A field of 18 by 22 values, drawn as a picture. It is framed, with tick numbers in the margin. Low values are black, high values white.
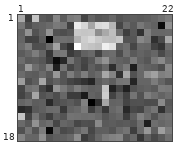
In the top middle lies a patch that is higher than the rest. The top middle is the ninth with the highest average. No single row or column stands out from its neighbours.
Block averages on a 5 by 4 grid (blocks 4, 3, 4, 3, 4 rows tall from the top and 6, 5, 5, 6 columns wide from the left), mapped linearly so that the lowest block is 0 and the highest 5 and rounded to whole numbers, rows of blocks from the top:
2552 / 1241 / 2122 / 1011 / 2122
